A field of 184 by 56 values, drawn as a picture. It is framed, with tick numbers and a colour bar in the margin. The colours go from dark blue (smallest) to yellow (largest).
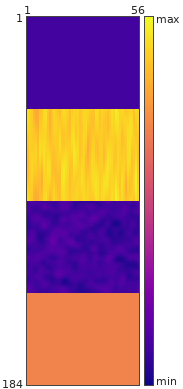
It is made of 4 by 1 panels. Panel 1,1: very low, flat. Panel 2,1: very high, streaked downward, faint in contrast. Panel 3,1: very low, blotchy, faint in contrast. Panel 4,1: high, flat.
